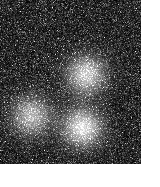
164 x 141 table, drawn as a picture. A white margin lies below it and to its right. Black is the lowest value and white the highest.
Mirror symmetry: none. Ninth with the highest average: bottom middle. Histogram: skewed, a long tail of high values. Bumps: three.
